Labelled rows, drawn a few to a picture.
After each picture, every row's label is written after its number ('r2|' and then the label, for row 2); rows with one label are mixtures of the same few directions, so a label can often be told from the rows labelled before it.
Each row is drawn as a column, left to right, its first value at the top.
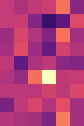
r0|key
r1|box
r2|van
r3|van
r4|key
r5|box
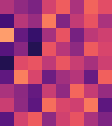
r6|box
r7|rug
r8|rug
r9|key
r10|box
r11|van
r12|key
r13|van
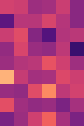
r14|van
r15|van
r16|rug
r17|van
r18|van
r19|box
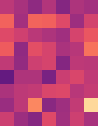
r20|van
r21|box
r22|key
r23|van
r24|box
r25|key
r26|key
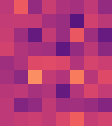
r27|box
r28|key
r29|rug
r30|box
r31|rug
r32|key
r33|van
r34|rug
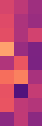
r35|rug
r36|rug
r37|box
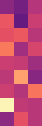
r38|key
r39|key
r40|rug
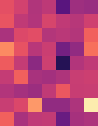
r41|box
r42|rug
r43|van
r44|van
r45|box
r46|box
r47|key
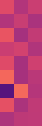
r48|rug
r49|rug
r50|box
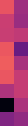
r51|van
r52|box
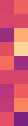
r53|box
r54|rug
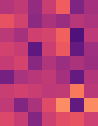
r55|van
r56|van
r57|box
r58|key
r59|key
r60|rug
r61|van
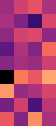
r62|rug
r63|van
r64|key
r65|rug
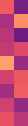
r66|box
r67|box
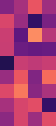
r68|box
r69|van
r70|box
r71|key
